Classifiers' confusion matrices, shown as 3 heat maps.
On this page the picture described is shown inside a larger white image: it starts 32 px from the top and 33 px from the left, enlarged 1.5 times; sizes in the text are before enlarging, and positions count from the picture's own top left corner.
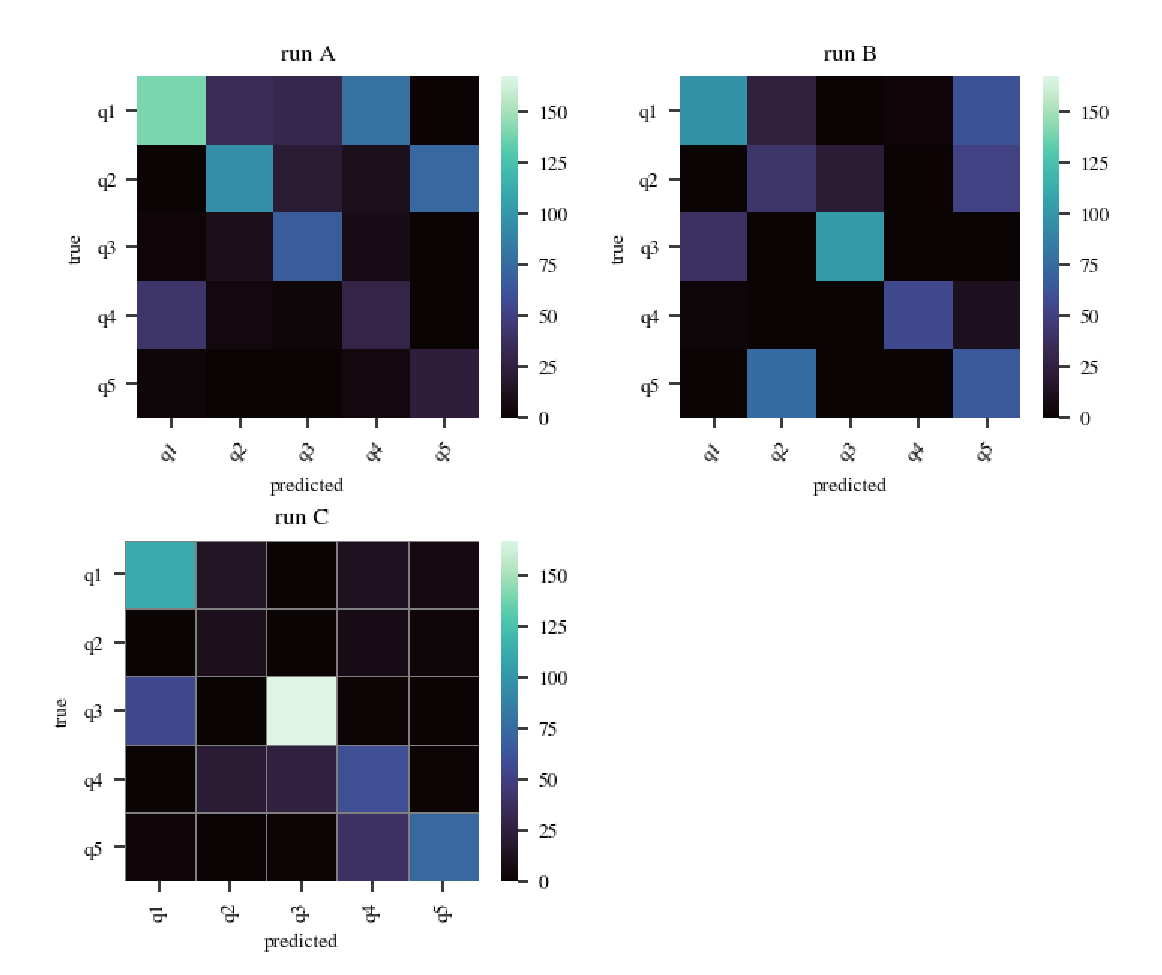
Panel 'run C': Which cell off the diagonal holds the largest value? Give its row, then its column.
q3, q1
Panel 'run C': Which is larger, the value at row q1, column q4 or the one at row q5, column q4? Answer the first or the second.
the second
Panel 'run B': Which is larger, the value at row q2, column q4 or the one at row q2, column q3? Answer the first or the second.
the second
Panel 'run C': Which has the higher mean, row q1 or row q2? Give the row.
q1
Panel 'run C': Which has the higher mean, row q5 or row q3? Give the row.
q3
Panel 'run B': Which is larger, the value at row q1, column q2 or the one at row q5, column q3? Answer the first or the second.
the first
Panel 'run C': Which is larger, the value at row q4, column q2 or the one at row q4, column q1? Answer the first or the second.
the first
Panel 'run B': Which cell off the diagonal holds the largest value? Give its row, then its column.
q5, q2
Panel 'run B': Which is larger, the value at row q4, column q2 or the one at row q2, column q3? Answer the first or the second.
the second
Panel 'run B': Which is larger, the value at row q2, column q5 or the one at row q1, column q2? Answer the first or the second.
the first
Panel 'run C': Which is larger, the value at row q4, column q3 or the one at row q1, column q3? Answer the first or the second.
the first
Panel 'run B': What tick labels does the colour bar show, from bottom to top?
0, 25, 50, 75, 100, 125, 150
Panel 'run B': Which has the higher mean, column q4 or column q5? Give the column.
q5
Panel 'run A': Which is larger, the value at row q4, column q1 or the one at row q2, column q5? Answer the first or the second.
the second
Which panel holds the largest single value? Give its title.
run C
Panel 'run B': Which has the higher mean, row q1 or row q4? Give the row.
q1
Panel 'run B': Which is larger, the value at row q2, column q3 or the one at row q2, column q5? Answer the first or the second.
the second
